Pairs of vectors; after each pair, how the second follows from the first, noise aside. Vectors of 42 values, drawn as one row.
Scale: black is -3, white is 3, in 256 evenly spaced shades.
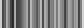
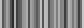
copied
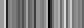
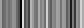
shuffled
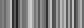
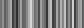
copied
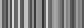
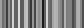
copied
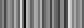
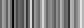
shuffled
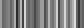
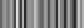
negated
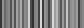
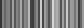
copied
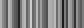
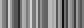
copied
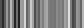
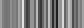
wrapped around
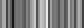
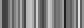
shuffled
